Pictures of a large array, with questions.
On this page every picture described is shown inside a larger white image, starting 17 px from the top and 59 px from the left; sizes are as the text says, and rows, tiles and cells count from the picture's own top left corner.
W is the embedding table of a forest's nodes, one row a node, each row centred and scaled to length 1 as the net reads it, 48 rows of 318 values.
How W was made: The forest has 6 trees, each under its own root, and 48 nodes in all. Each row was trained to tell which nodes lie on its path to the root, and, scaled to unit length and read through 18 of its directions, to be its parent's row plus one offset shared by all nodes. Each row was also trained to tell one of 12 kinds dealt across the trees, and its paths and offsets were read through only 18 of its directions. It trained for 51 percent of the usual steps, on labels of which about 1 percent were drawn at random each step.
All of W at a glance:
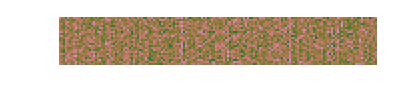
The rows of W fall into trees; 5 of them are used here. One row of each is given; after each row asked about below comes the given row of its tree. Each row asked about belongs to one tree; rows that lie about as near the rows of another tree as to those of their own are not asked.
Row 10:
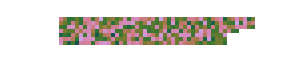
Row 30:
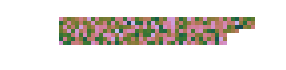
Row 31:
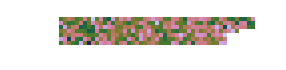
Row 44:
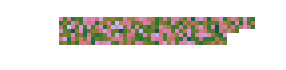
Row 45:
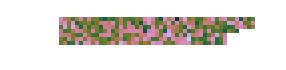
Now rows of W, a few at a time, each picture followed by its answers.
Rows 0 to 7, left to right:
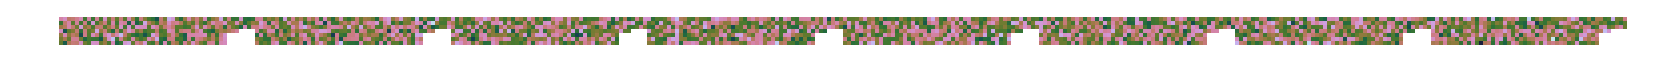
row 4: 45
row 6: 10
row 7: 31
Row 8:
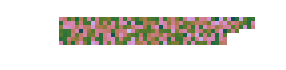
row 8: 10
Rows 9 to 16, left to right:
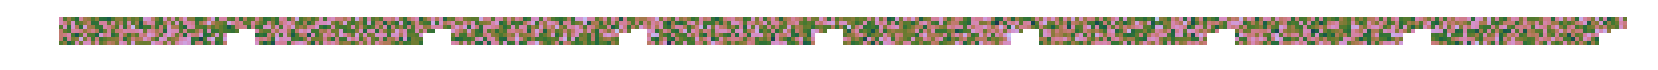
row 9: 45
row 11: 31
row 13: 31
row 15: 31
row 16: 30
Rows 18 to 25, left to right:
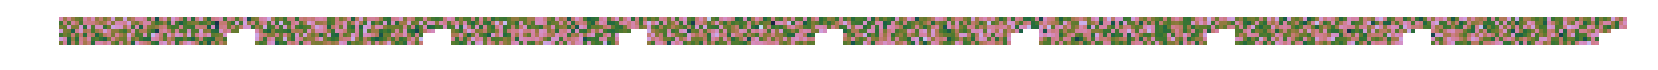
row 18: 44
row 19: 44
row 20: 45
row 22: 10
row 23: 44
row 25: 31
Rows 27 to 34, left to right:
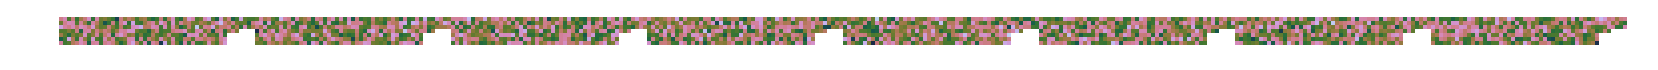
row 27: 10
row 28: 10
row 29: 44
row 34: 10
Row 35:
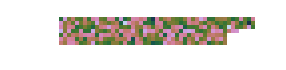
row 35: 31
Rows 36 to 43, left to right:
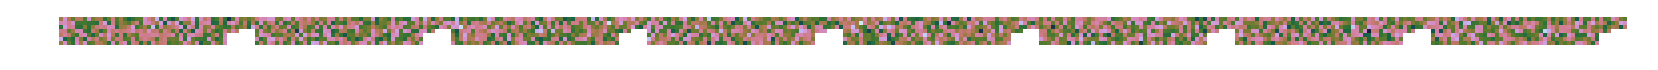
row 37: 44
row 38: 10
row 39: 31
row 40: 31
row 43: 10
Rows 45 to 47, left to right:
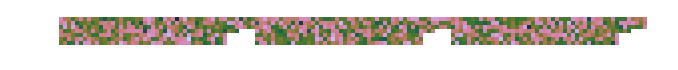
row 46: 44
